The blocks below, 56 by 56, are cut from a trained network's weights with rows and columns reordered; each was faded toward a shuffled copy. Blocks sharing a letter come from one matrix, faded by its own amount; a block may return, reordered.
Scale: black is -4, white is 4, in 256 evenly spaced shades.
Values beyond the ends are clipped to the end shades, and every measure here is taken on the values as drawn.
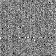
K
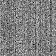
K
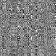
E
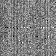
K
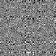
E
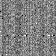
K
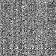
K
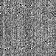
K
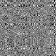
E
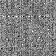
K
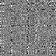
E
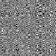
E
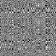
E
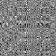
E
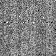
K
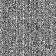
K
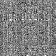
K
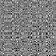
E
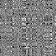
E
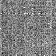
K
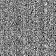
K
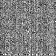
K
